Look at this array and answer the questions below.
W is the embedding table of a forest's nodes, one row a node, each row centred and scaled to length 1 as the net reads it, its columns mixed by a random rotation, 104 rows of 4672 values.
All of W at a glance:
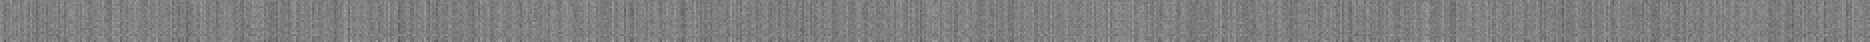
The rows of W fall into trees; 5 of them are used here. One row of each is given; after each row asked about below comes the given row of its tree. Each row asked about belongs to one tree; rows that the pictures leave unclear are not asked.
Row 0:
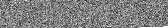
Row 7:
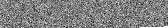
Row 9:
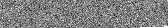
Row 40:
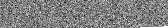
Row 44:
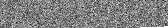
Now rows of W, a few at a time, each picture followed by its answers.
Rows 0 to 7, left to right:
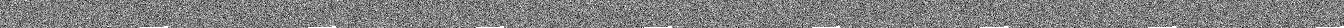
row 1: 9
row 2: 7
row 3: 9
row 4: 7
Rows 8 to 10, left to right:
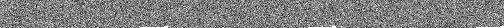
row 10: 7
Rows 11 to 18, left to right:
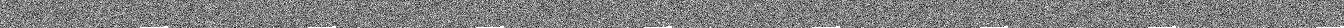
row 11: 44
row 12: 7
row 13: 7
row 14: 40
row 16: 7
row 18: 9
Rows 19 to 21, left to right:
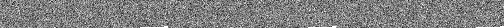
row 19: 9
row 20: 7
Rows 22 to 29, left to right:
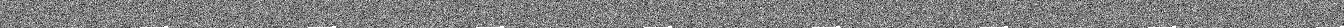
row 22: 7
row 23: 7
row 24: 44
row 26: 7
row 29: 9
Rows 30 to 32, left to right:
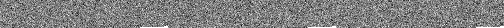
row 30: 7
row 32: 7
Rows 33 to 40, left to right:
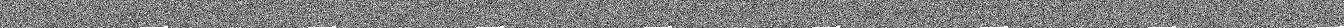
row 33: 9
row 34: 7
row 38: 44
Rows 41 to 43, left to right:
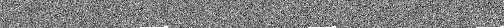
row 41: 9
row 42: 7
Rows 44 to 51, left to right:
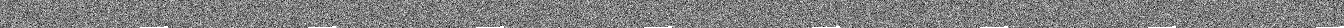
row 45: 7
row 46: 7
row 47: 9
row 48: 9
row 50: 7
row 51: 44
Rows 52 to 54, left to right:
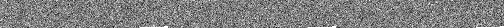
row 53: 0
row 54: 44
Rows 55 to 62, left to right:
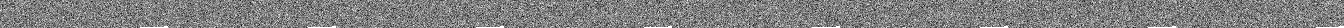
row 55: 9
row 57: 9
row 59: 0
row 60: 7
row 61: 7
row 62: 40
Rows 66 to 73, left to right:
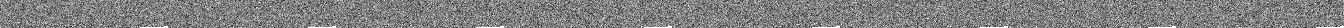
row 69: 40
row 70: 9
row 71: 0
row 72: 9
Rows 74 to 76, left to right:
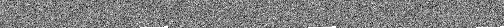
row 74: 7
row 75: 44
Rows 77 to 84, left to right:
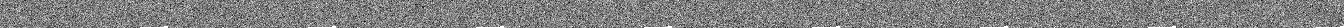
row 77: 9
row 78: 9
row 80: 40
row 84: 0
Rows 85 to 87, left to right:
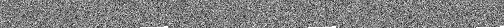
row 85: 44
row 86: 44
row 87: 9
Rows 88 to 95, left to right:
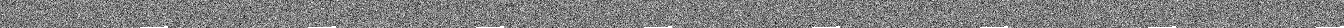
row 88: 9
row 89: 44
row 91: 9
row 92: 7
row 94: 9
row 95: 7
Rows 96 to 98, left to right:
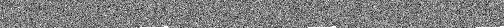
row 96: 9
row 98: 7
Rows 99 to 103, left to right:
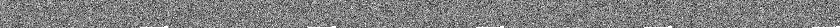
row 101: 7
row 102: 7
